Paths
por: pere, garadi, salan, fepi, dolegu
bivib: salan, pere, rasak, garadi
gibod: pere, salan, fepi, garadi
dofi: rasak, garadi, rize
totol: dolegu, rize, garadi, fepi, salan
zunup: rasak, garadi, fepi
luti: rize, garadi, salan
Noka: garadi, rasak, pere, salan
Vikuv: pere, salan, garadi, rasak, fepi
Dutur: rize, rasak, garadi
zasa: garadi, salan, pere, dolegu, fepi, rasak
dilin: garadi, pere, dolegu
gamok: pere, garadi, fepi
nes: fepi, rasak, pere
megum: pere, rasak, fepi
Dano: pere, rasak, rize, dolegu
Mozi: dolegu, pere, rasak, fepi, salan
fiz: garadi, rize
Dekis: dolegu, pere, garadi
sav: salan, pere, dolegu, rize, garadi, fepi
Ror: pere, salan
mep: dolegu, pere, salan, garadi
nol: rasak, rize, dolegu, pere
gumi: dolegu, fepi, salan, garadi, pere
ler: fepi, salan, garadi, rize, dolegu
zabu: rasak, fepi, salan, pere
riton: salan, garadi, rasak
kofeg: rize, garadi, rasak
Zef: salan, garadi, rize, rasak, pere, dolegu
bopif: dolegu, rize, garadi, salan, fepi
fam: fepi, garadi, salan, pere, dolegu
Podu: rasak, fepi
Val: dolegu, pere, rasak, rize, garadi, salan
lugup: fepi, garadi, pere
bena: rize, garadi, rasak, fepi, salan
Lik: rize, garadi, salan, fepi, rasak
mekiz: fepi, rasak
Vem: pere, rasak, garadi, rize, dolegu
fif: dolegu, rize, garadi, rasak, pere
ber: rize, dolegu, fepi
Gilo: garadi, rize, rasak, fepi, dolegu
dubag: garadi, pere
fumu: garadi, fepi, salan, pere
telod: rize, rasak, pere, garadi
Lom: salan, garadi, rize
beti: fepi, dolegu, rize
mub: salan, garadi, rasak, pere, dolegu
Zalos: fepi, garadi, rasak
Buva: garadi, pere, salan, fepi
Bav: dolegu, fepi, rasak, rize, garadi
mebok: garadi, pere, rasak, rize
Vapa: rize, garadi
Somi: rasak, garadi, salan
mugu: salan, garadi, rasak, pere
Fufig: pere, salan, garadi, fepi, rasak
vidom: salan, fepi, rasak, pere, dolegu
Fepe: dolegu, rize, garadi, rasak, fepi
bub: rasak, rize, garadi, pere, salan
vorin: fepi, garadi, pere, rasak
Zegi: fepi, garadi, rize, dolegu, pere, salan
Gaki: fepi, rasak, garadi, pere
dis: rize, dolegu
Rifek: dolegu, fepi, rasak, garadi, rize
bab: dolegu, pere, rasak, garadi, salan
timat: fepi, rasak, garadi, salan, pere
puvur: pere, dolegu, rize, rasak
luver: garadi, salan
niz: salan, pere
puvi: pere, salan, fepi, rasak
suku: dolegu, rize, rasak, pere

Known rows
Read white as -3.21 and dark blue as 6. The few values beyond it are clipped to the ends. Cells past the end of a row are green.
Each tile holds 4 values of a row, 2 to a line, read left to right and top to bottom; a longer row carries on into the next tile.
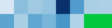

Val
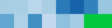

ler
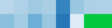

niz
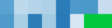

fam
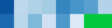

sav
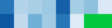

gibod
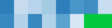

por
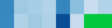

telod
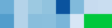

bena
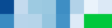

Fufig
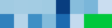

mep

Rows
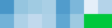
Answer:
kofeg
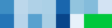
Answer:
gumi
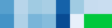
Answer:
timat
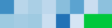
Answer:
suku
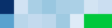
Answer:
Podu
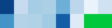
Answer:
vorin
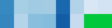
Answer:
bivib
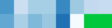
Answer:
zabu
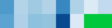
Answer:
mugu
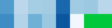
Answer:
fumu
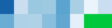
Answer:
puvi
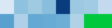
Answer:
luver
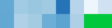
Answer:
riton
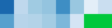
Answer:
Lik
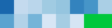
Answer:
ber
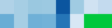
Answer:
Noka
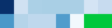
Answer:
megum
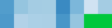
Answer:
Dutur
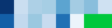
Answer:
gamok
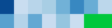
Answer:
Gilo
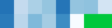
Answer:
Buva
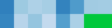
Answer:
Bav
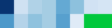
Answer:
zasa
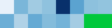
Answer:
luti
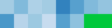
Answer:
Vapa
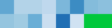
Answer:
nol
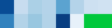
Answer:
Gaki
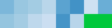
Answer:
mebok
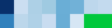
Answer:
Fepe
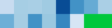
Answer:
Zegi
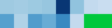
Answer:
bab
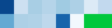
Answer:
nes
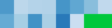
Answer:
mub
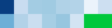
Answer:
mekiz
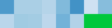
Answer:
puvur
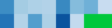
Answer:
Dekis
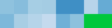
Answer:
dofi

